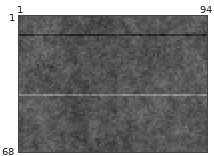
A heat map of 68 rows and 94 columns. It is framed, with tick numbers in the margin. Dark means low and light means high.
Rows 10 and 40 differ from the rows beside them. No regular stripes run through it. Streaks run across, left to right. No overall slope runs across the table. The distribution is heavy-tailed on both sides.
